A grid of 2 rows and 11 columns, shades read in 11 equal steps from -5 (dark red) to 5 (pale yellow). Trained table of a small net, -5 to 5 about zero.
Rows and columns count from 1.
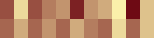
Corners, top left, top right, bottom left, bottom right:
-2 3 -1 3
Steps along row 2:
up down up down up down down up down up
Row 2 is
-1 2 -1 1 -1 2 0 -1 4 -1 3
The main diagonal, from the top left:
-2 2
